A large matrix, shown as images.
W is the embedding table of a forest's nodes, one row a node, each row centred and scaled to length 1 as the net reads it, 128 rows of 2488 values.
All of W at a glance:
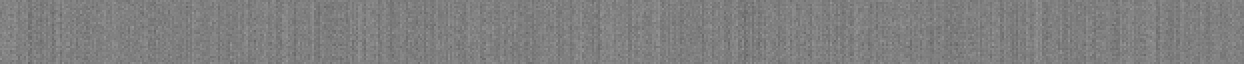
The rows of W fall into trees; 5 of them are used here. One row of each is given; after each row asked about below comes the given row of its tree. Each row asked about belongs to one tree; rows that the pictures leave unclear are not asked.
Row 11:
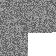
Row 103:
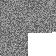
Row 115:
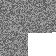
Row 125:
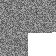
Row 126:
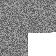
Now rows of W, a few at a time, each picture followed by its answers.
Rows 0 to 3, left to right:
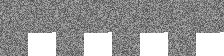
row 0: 125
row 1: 126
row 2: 126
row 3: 11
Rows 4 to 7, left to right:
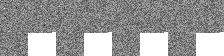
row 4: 125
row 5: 126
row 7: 115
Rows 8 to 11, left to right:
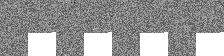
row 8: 126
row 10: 103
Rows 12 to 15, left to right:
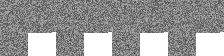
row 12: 115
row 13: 125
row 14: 115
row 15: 11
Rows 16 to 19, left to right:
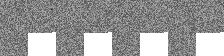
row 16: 11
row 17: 103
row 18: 125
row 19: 11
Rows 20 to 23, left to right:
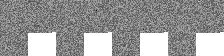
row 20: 103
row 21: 11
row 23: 115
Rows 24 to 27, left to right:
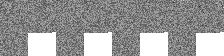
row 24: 115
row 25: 103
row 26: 126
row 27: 103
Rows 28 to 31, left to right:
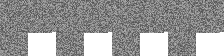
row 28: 125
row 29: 125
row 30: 103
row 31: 126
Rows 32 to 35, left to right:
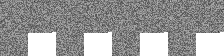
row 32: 126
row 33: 103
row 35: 125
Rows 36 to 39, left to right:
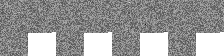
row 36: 126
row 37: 11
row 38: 115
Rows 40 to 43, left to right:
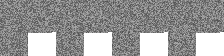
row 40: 126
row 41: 11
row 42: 125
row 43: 11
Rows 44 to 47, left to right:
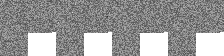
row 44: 11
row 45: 103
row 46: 103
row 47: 126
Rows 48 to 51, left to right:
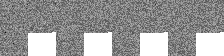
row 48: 115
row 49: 11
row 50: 126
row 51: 126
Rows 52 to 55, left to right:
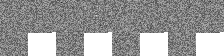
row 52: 125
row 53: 125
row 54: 115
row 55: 125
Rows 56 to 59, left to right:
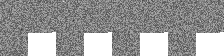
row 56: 126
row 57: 125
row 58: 125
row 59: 11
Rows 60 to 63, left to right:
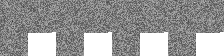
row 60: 126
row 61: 11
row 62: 11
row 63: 115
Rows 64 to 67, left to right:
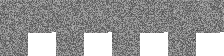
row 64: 11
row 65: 11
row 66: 125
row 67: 11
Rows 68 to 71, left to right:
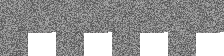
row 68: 126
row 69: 103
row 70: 125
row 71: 126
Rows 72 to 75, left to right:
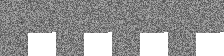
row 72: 103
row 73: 125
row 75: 125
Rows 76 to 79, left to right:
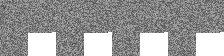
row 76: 11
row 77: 103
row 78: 11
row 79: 126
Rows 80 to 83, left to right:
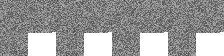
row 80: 126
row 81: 126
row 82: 11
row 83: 126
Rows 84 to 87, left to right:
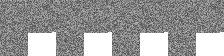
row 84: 11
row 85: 11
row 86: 126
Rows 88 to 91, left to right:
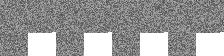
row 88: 11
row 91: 115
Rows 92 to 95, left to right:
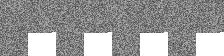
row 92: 126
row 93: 115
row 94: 103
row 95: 126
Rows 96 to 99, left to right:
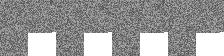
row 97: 11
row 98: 11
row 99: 126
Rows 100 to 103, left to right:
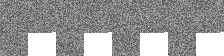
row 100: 125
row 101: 126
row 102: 11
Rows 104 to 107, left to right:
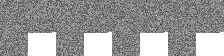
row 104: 11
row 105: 103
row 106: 126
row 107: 125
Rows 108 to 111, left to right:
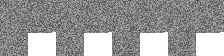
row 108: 103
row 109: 126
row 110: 126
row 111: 126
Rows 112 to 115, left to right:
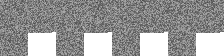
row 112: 11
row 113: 115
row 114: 103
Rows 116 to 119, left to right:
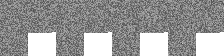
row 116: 126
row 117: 11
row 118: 11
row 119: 115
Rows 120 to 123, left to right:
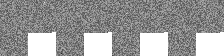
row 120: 125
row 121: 103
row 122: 126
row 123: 11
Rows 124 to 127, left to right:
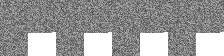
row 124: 11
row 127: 125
